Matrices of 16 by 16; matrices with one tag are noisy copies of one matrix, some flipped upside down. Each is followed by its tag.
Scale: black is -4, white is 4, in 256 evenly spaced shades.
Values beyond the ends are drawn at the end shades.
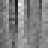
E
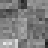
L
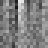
E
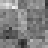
L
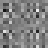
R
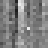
E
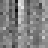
E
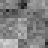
L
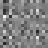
R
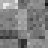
L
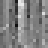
E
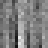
E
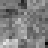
L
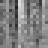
E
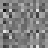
R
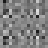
R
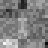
L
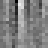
E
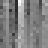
E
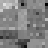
L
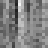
E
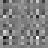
R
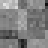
L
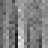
E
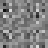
R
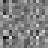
R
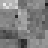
L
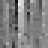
E
